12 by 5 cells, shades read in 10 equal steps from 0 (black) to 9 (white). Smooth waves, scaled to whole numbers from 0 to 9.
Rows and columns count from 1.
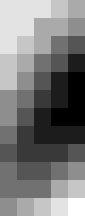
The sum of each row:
37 33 28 21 16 12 9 9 12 19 25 35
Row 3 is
8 7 6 4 3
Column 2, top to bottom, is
8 8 7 6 5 4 3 2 2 3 4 6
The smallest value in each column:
3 2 1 0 0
